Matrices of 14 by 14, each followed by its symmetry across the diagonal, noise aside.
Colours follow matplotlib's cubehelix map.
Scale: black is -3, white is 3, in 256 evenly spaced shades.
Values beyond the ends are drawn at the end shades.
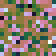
neither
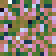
antisymmetric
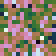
antisymmetric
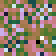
antisymmetric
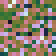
neither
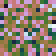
neither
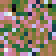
antisymmetric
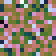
antisymmetric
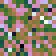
antisymmetric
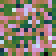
neither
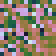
antisymmetric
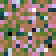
antisymmetric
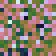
neither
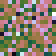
antisymmetric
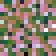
antisymmetric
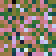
neither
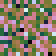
neither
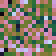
neither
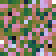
neither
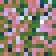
neither
